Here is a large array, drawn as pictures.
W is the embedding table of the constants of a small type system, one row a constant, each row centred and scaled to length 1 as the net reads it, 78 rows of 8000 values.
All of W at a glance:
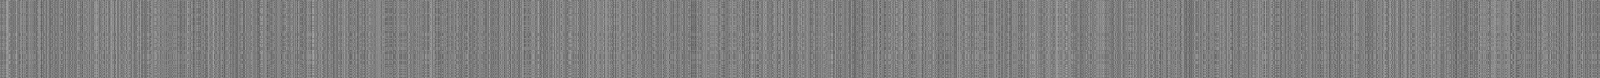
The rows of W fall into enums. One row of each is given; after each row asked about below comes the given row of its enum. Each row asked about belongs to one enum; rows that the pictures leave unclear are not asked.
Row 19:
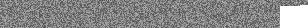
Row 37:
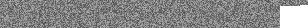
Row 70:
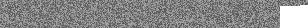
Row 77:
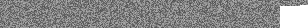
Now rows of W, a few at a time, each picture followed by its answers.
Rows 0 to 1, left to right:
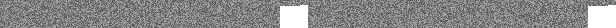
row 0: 77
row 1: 19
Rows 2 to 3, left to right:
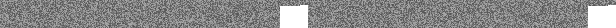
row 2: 70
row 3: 19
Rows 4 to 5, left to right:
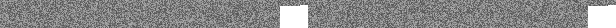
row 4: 70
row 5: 37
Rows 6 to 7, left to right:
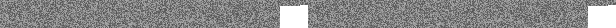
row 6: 70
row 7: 70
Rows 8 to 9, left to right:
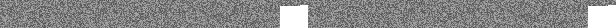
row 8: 19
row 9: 19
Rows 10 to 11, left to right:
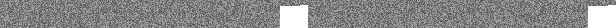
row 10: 37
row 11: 19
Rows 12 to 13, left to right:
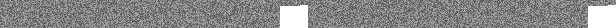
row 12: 19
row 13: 77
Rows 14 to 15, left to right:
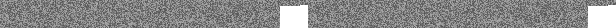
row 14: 70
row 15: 70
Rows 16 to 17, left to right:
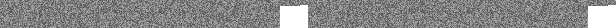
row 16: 37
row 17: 37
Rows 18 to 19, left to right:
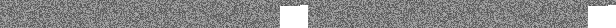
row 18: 19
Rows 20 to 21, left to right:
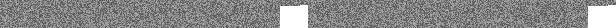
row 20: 19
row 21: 70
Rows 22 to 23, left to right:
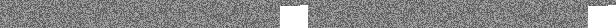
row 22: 19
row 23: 19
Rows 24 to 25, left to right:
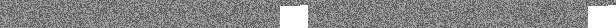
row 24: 19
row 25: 70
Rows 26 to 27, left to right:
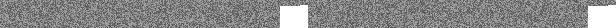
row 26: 70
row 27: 37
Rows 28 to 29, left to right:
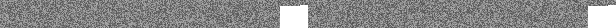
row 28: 70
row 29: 37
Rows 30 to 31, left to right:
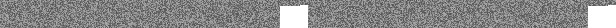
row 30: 70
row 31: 19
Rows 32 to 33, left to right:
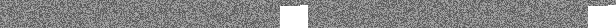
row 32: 19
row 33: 77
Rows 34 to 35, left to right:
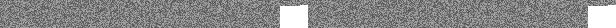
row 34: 77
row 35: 77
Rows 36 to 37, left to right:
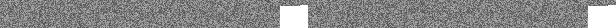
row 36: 37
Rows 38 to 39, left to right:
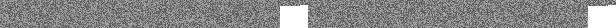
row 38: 70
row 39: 19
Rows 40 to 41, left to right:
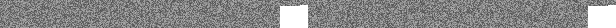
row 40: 77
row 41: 37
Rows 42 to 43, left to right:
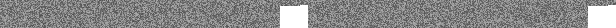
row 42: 19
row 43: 70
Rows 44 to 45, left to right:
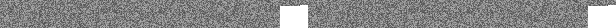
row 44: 37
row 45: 37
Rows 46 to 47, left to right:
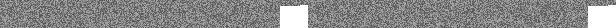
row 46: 19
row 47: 70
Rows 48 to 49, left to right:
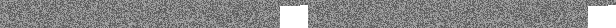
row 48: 70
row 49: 70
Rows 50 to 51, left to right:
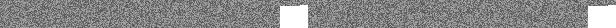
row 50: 77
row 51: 37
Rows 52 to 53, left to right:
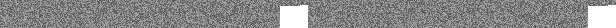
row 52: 19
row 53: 19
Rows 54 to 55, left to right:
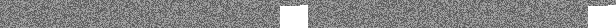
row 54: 77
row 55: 77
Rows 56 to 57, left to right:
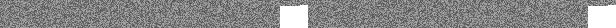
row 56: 77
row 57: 77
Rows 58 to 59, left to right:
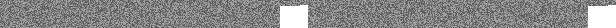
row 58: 77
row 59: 19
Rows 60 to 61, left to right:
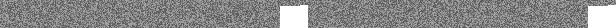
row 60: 70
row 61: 77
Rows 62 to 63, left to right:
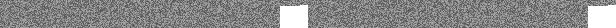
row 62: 77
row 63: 77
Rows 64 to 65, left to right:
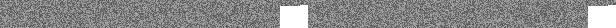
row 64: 19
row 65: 70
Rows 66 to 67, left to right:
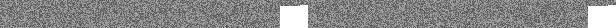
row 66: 19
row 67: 70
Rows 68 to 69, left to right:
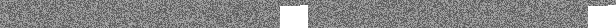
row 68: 70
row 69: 77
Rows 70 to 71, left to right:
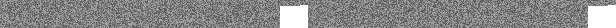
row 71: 77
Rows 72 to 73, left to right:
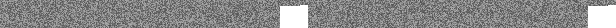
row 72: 70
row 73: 37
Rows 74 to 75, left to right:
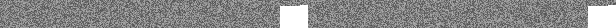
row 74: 77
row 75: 70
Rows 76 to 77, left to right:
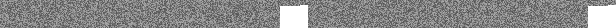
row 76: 70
